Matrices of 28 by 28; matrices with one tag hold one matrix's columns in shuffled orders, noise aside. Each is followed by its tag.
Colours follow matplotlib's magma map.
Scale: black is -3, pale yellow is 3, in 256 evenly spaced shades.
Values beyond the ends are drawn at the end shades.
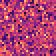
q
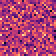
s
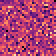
s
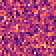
q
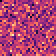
s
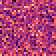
s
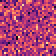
q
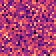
s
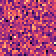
q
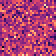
s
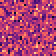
q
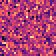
q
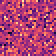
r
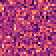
q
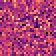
r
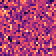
q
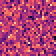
q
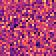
r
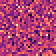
s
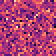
r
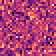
q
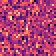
q
